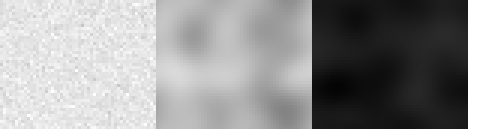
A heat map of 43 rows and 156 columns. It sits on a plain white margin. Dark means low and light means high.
The table splits into one row of 3 panels. Panel 1,1: very high, fine-grained, faint in contrast. Panel 1,2: high, smooth. Panel 1,3: very low, smooth, faint in contrast.
